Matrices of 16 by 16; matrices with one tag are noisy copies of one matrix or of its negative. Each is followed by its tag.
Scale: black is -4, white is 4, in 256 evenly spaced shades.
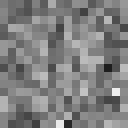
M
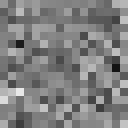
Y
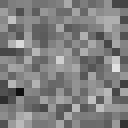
Y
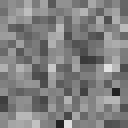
M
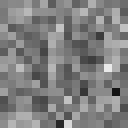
M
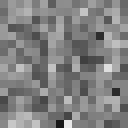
M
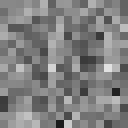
M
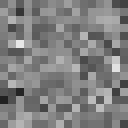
Y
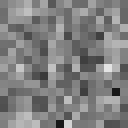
M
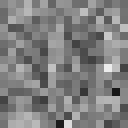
M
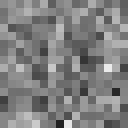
M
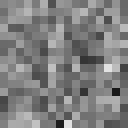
M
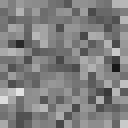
Y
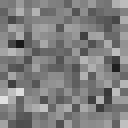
Y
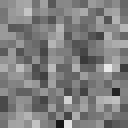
M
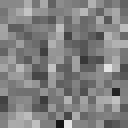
M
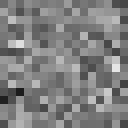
Y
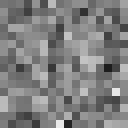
M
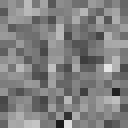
M
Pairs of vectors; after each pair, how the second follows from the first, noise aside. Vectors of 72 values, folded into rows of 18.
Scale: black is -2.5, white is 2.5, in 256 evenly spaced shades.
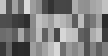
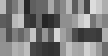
wrapped around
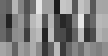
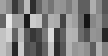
wrapped around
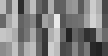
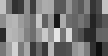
sign-scrambled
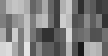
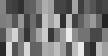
sign-scrambled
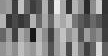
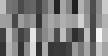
wrapped around
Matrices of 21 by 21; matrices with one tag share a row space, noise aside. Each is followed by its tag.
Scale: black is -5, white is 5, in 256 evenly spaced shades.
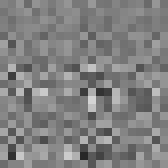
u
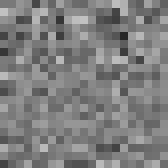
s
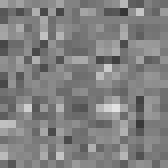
s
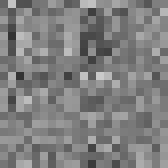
u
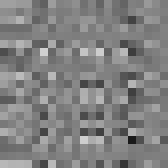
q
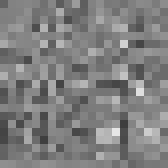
s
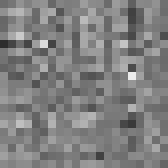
q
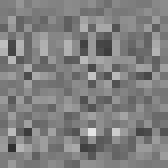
u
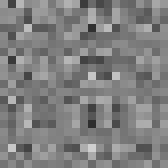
u
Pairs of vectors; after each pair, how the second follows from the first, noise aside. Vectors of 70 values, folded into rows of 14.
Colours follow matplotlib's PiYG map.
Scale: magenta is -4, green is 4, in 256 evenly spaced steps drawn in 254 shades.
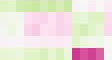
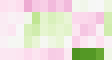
negated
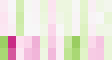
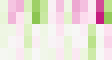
reversed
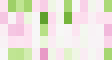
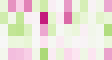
negated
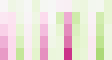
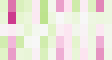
wrapped around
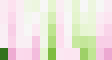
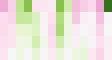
reversed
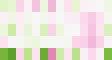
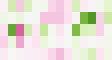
wrapped around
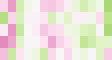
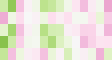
negated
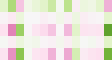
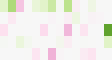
partly zeroed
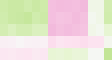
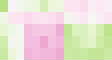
reversed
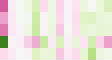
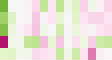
negated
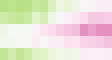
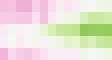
negated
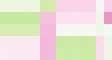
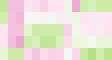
wrapped around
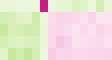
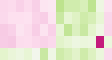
wrapped around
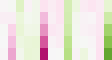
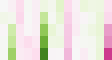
negated
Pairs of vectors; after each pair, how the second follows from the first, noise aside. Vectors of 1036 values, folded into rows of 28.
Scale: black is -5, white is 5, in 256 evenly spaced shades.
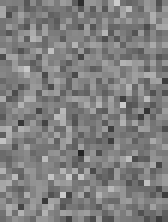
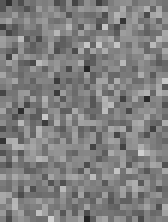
reversed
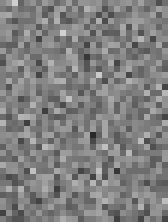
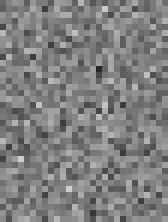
wrapped around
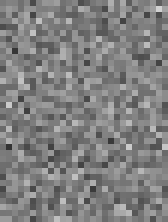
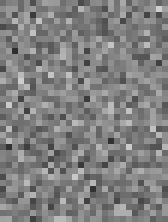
copied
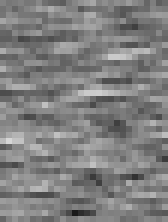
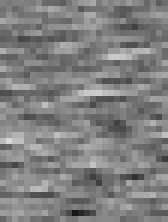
copied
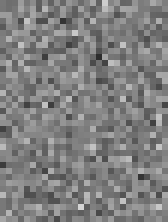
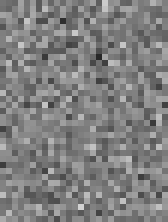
copied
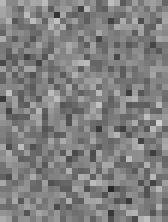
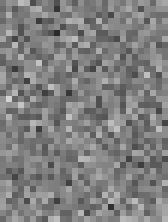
reversed
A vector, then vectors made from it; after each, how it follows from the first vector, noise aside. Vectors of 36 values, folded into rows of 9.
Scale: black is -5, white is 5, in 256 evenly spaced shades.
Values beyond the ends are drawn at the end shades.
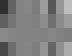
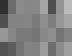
copied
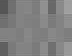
shrunk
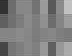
copied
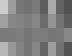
negated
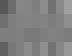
shrunk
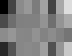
scaled up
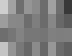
negated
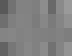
shrunk
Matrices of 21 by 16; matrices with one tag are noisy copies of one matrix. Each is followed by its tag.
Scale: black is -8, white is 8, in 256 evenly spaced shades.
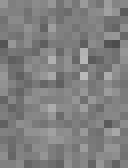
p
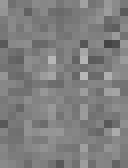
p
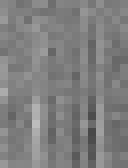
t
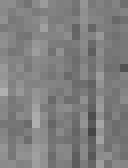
t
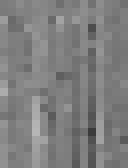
t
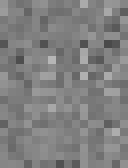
p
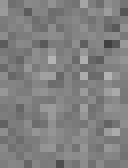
p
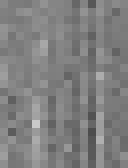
t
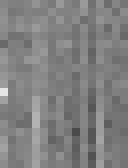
t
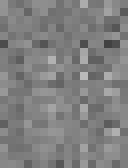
p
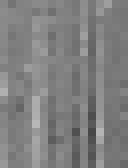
t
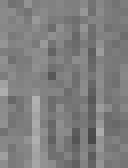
t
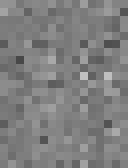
p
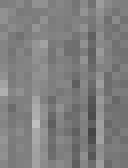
t
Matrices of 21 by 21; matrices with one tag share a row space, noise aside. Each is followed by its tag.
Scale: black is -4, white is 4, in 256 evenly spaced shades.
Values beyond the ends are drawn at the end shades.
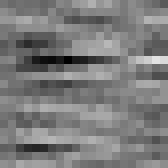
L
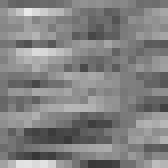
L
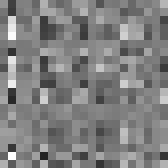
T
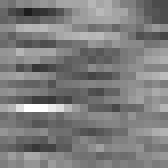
L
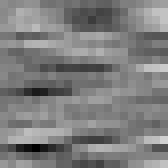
L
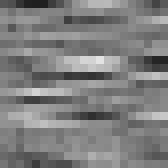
L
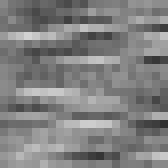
L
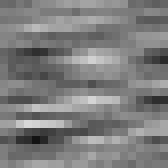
L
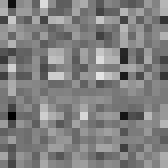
T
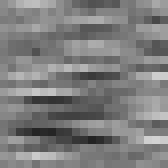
L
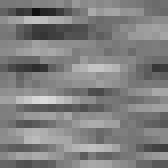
L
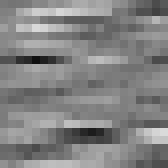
L
